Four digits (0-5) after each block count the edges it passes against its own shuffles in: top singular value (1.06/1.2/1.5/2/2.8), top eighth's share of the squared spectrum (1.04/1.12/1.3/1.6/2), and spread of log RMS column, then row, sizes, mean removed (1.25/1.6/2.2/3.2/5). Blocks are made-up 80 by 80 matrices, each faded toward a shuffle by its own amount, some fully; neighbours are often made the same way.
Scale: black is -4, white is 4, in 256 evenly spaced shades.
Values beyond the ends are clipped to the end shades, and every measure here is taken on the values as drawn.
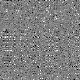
4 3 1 2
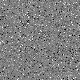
2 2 0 0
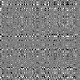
5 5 3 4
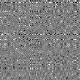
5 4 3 3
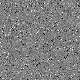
3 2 0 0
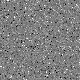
2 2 0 0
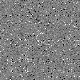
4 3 1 1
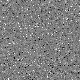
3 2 0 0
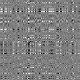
5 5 3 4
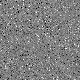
2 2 0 0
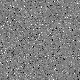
2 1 0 0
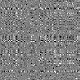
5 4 3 3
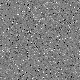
1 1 0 0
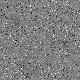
2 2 0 1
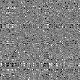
4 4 2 3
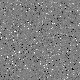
2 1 0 0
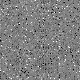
3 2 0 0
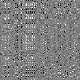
5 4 3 2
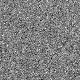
1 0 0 0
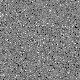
2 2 1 0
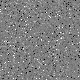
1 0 0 0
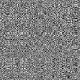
4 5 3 3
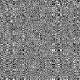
4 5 3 3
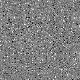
3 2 1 1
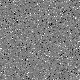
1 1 0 0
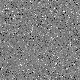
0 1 0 0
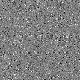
3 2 0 1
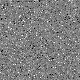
1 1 0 0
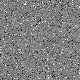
0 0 0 0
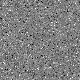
1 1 0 0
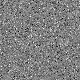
0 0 0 0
